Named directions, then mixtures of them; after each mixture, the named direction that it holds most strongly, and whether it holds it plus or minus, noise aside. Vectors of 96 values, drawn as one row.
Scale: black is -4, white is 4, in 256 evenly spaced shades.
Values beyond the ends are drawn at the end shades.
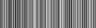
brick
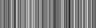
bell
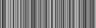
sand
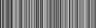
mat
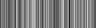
bell, plus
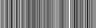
bell, minus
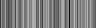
mat, plus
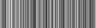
sand, plus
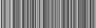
mat, minus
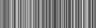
bell, plus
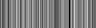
bell, plus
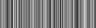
sand, minus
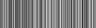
brick, plus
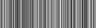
brick, plus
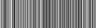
brick, minus
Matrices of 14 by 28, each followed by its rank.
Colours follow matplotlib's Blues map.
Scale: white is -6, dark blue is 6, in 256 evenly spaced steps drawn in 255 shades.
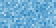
full rank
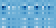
one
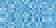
three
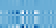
one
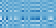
one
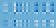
one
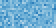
full rank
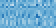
three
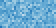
full rank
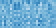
three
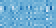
three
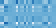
one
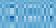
one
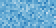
full rank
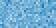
full rank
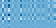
one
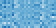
three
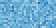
full rank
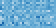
three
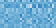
three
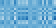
one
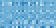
three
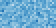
full rank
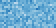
full rank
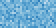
full rank
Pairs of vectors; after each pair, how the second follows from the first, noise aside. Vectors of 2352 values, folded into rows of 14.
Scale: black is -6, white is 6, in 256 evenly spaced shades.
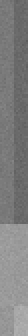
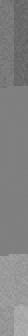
partly zeroed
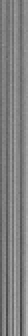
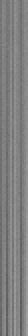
shrunk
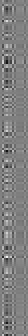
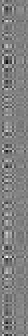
copied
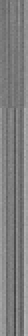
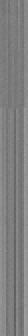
shrunk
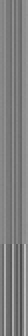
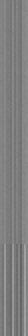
shrunk
